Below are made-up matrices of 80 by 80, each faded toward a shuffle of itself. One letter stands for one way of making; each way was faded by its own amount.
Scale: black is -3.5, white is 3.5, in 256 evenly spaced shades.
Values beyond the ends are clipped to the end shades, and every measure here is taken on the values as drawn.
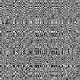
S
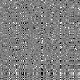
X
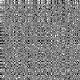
S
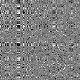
X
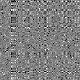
X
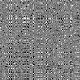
X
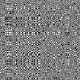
X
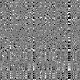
X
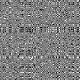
S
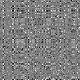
X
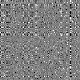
X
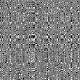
X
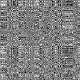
S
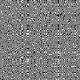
X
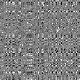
S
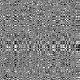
S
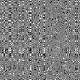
X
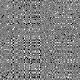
X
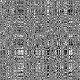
S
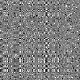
S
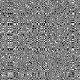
S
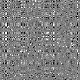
X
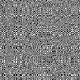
S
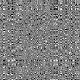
S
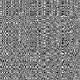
S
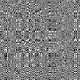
X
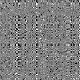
X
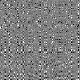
X
